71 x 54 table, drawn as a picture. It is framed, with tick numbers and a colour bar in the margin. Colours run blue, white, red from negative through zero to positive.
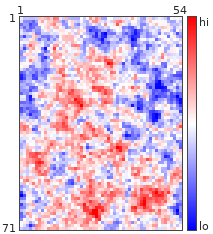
Odd rows or columns: none. Mirror symmetry: none. Stripes: none. Average level on the scale: 50%. Histogram: bell-shaped. Grain: blotchy.
